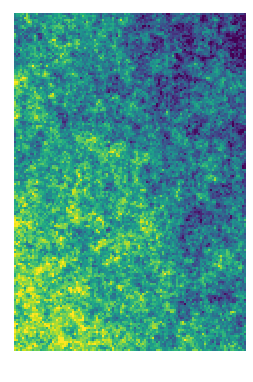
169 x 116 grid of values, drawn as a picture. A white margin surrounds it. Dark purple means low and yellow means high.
Average level on the scale: 50%. Slope: up to the bottom left. Histogram: bell-shaped. Mirror symmetry: none.
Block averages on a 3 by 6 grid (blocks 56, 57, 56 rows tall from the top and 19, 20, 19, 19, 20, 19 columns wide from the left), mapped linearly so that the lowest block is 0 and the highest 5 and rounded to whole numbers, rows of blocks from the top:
322000 | 333211 | 554322
